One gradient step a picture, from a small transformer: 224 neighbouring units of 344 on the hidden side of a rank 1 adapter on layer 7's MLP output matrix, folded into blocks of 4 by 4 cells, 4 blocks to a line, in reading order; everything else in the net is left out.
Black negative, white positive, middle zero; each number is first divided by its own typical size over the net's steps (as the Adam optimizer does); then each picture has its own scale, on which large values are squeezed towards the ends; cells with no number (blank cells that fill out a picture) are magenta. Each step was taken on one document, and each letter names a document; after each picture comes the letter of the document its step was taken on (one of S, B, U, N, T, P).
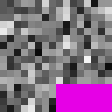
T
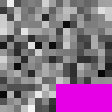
T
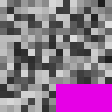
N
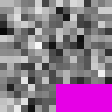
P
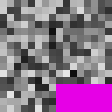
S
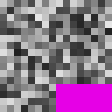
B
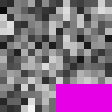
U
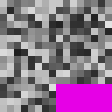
B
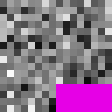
T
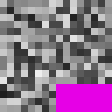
N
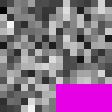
U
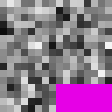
P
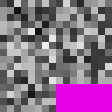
B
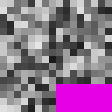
S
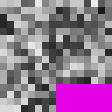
S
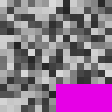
N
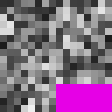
U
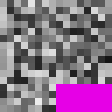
B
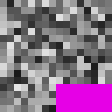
B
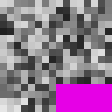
S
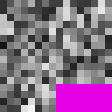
U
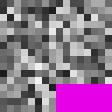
S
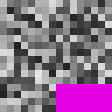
B
